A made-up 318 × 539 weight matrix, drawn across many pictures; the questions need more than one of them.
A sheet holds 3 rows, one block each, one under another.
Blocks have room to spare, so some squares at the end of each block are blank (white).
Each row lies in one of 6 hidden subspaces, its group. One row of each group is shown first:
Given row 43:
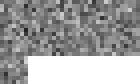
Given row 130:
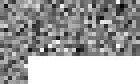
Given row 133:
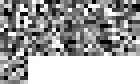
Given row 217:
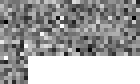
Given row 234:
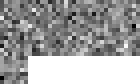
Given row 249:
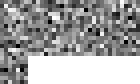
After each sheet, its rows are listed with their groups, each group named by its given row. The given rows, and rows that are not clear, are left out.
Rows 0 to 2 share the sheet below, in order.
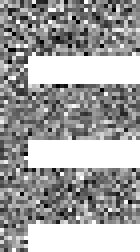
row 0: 249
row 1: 234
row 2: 217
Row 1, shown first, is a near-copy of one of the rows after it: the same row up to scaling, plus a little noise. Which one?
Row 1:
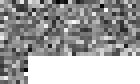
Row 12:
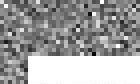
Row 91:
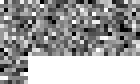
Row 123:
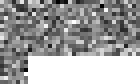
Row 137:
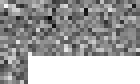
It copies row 123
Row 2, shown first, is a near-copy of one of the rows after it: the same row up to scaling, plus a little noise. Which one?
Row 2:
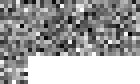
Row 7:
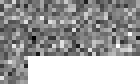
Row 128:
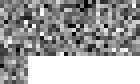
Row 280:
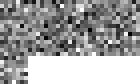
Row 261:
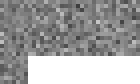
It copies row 280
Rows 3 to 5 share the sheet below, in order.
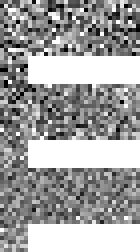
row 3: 249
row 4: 130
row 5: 217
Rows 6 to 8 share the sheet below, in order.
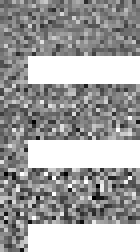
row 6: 249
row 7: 217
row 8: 234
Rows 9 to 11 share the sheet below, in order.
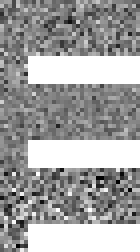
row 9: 217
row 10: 234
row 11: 130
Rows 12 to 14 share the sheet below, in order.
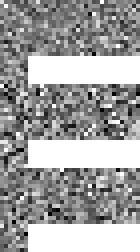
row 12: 234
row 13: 133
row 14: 130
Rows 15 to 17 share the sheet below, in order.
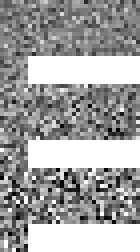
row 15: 249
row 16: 217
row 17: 43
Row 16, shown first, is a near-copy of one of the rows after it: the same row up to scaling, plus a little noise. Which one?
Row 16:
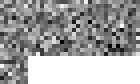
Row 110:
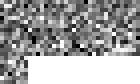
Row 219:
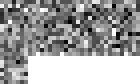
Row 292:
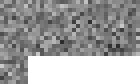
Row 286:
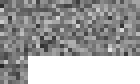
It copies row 292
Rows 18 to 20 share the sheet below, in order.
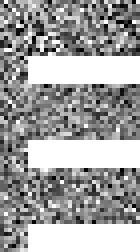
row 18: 130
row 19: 130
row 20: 249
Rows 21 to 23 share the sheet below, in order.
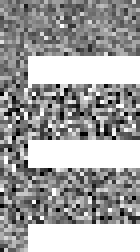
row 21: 217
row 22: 43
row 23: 234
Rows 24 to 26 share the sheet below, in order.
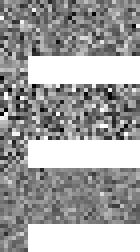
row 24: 234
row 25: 133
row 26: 133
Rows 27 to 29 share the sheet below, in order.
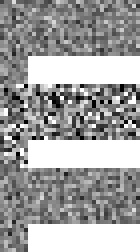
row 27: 234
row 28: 249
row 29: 43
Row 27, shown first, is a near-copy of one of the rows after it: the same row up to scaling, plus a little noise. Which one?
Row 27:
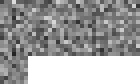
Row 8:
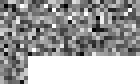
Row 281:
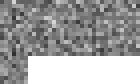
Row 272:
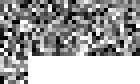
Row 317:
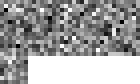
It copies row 281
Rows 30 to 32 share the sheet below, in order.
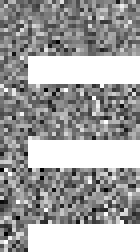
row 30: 130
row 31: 234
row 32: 133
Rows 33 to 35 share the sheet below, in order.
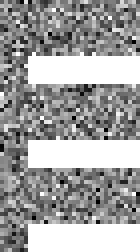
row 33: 249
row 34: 217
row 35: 249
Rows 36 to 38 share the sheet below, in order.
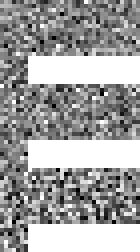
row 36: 249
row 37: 234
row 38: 43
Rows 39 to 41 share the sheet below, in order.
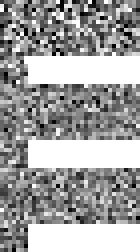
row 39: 43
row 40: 249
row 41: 217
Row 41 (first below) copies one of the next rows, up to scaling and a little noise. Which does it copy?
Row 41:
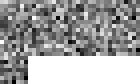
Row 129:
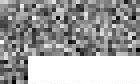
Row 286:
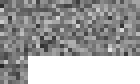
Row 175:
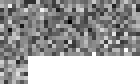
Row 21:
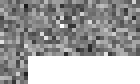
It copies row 129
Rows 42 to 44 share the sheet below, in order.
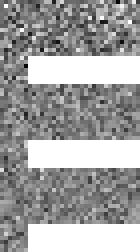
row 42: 130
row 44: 133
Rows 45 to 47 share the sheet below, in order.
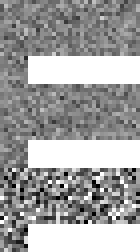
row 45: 43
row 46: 249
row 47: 234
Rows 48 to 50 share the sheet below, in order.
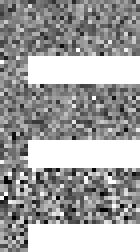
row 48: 217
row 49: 234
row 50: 133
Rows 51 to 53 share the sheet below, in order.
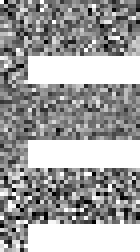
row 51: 133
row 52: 249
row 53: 130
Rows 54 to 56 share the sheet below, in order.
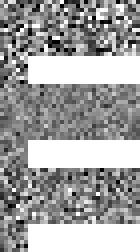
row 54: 130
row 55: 133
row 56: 130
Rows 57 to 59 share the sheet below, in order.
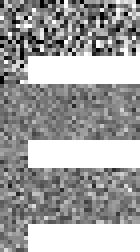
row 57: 234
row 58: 234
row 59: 130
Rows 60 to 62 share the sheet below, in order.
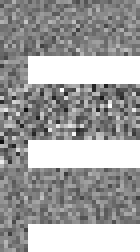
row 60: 217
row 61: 130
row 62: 43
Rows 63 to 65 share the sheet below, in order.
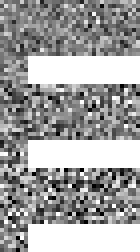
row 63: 234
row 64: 249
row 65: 249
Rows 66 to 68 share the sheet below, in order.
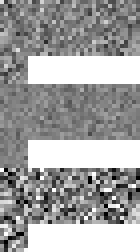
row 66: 133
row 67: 217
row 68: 133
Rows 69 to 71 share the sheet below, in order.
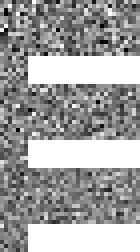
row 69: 133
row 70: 234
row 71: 130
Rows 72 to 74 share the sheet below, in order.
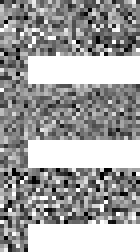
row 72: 217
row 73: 217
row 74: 234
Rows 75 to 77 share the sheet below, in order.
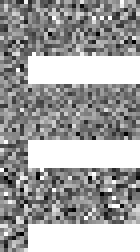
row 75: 249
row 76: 217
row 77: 133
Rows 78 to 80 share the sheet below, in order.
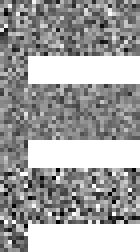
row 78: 133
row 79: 43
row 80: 217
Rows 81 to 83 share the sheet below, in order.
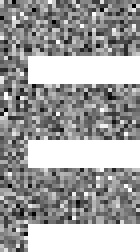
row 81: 234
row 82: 133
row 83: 130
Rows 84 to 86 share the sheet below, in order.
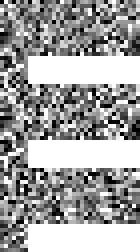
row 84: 133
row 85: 133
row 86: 133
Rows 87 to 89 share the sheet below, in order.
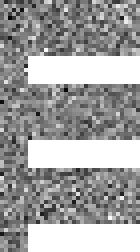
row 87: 130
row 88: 234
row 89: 217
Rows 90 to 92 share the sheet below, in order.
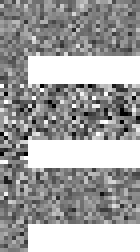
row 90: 217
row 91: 234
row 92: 133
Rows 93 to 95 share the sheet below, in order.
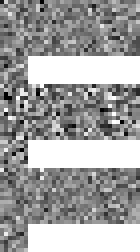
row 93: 133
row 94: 133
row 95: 133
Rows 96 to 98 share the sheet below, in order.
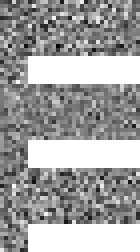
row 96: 249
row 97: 249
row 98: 234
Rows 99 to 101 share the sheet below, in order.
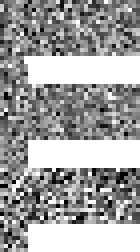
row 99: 43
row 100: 133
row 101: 130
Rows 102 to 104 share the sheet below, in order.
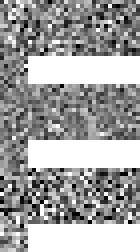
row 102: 130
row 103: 130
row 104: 217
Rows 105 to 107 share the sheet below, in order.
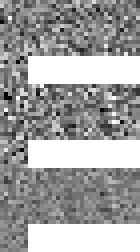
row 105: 217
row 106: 133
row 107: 133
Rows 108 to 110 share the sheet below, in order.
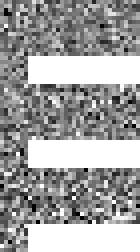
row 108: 133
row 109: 249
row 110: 217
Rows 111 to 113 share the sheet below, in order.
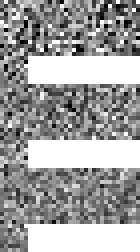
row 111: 130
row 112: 217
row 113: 43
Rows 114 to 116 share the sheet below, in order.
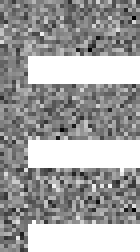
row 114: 217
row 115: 217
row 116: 249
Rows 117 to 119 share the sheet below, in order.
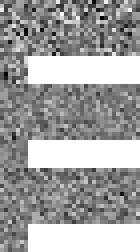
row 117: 43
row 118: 234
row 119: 234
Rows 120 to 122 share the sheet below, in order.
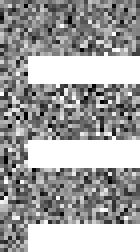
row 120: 217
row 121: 43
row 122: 133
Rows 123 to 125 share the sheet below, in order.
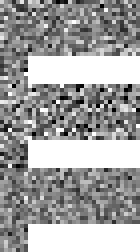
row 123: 234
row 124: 249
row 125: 43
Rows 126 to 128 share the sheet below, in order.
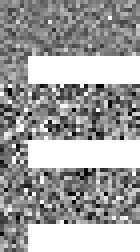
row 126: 249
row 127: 130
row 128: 217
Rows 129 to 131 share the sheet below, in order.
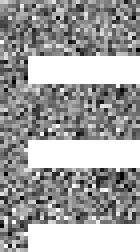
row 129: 217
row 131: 130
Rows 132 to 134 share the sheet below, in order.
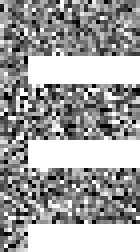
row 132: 43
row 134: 249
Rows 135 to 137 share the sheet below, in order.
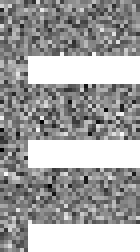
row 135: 217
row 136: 217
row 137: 234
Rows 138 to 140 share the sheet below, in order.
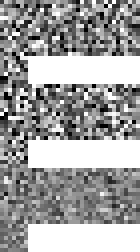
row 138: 130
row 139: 133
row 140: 133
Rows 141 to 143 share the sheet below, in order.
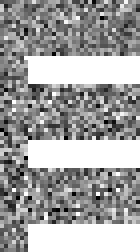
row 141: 43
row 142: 234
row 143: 130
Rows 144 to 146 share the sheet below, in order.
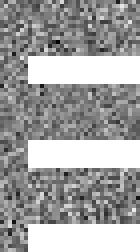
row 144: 130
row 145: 133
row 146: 43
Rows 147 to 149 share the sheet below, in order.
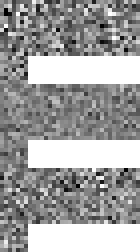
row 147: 133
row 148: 249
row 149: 43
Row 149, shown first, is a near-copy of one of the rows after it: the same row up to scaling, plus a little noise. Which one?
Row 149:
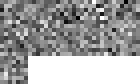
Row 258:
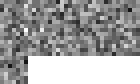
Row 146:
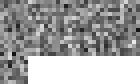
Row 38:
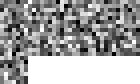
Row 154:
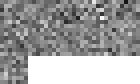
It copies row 154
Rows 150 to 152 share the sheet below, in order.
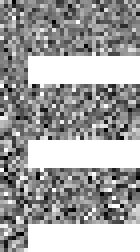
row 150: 234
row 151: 133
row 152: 133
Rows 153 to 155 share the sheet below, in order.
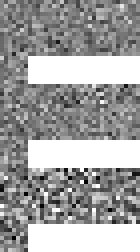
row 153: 130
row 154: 43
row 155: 234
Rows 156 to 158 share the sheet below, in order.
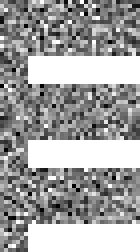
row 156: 234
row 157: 133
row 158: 249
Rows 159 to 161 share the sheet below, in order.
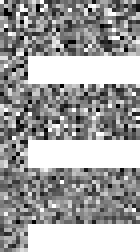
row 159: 133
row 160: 130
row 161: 249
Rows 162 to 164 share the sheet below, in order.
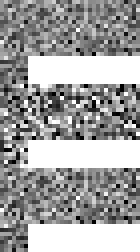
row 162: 217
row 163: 249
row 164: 217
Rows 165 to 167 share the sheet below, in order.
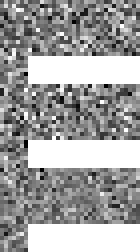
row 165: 234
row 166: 43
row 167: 133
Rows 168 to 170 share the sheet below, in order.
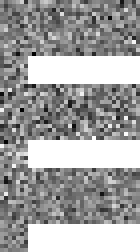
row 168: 249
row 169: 217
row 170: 133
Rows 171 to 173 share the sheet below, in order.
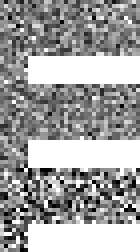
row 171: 130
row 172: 234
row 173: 249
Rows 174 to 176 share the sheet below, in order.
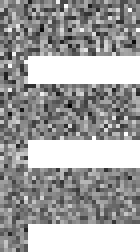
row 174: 43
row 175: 217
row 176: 43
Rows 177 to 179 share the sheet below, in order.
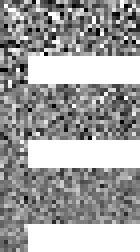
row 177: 249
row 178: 234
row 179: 43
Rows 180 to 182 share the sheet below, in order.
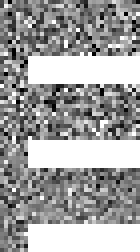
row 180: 234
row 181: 234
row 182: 130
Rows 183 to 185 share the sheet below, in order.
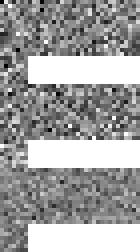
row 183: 133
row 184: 217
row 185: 249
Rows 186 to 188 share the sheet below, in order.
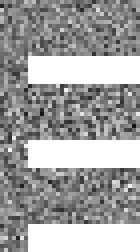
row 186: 217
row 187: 43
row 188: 249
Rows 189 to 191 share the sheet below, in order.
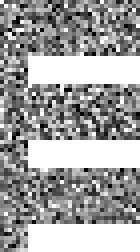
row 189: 234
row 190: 43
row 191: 249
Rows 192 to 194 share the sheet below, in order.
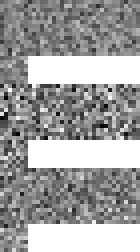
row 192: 43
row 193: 133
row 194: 217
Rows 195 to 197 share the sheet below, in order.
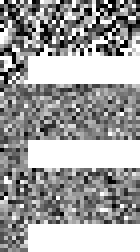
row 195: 133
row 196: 217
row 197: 133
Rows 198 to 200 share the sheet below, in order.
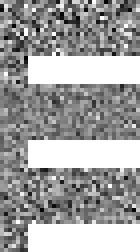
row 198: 43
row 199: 249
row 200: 249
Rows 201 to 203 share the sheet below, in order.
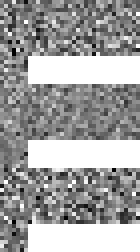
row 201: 234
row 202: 130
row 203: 234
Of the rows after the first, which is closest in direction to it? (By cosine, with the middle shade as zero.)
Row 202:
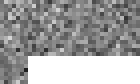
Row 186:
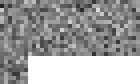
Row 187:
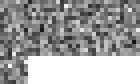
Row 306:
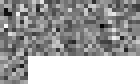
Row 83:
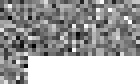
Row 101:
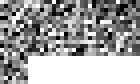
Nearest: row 101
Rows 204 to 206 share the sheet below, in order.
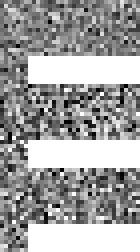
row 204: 249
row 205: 43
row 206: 130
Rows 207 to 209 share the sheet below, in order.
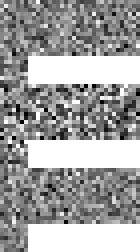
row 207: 234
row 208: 43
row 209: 234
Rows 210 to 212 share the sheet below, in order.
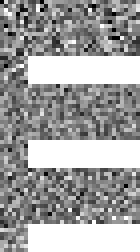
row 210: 133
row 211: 43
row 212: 217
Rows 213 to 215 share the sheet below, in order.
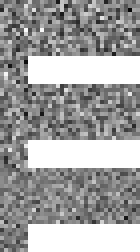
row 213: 43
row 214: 43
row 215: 217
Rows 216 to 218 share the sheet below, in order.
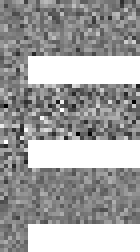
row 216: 249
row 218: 133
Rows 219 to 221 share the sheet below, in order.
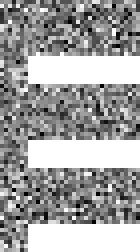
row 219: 217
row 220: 234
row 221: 130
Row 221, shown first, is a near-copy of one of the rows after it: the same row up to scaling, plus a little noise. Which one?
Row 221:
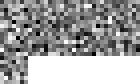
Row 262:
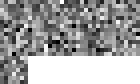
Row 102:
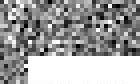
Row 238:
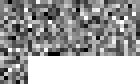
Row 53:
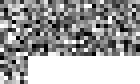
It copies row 53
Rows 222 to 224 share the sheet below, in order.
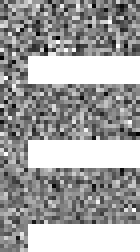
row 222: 130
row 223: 234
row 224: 249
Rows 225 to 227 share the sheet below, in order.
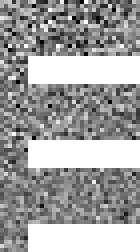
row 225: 249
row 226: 249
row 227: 234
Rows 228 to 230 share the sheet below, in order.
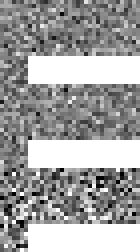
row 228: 249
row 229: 234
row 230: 130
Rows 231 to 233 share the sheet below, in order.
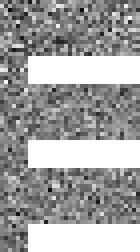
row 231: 249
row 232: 130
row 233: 249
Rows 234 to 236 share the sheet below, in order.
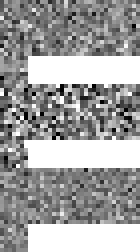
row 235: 43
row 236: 217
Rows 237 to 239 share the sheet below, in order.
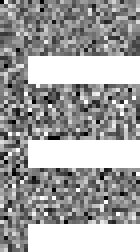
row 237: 133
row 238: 130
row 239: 234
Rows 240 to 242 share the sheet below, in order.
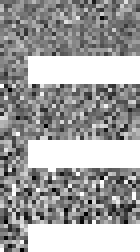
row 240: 43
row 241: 133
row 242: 234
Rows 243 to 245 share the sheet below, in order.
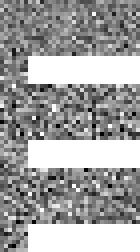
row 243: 234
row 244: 234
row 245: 249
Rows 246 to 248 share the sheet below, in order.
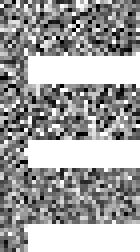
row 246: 217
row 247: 130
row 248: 43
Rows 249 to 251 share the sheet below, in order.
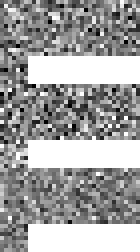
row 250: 217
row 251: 43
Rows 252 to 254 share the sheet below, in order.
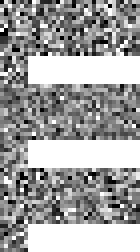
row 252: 133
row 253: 249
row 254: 133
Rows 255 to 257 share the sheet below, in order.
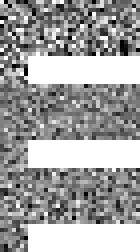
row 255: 234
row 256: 249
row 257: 130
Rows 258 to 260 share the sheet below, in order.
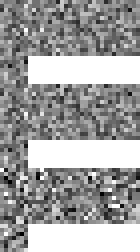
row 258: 43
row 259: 43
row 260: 133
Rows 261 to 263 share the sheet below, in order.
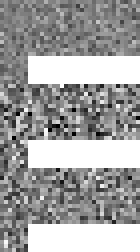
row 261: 217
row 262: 130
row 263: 43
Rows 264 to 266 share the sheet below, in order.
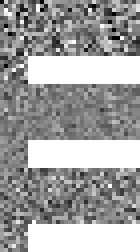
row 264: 133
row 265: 133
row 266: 249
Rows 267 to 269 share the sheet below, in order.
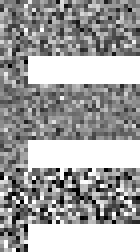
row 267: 43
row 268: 249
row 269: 43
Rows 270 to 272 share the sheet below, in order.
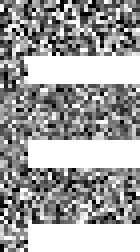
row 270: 43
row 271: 234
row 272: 234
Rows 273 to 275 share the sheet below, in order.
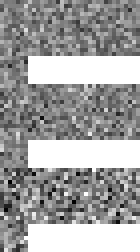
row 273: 43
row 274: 217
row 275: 130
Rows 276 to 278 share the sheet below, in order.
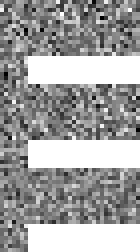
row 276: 43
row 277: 234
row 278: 43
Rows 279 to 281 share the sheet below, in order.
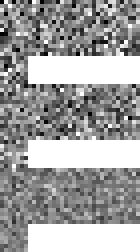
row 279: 133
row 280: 217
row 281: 234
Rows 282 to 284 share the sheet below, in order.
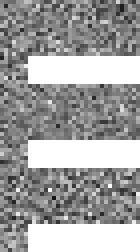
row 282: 130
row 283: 234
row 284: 249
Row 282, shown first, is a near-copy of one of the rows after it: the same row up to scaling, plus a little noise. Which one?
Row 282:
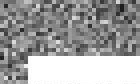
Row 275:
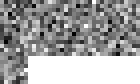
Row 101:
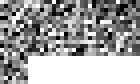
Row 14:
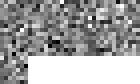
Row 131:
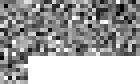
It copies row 131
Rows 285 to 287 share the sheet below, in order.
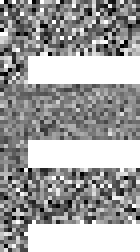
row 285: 133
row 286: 217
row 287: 249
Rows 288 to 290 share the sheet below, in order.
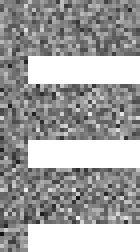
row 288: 43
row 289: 217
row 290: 217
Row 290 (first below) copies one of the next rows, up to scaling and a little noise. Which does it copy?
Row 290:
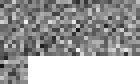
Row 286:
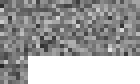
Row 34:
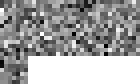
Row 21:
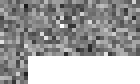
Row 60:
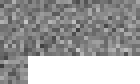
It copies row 60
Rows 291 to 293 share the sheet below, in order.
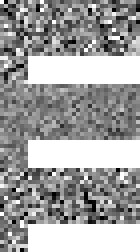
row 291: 133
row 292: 217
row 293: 130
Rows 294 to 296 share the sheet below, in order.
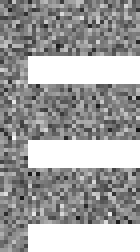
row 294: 249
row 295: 234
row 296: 217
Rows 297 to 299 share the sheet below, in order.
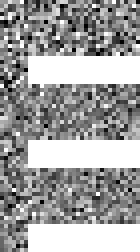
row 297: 130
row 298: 133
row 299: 130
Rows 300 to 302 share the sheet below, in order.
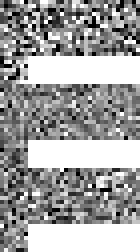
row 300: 249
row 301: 217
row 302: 130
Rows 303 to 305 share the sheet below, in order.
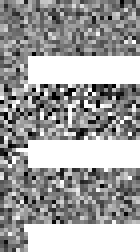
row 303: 249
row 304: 130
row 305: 43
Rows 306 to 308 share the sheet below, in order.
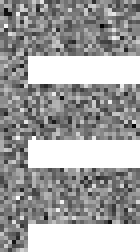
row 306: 133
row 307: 249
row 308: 130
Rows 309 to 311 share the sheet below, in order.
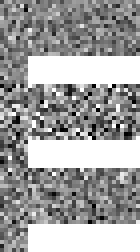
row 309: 130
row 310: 217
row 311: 130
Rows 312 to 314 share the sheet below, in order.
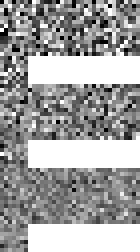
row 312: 133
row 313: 217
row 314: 234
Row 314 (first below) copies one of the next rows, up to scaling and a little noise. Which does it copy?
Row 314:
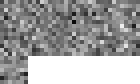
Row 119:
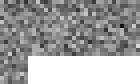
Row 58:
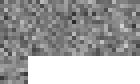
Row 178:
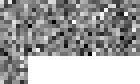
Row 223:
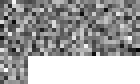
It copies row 58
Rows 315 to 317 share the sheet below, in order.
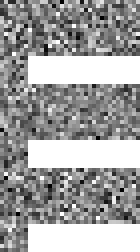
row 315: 130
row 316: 130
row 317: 234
